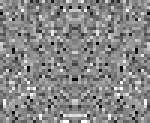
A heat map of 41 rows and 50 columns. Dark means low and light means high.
Seam: none. Average level on the scale: 50%. Grain: fine. Slope: none. Mirror symmetry: left to right. Stripes: none.
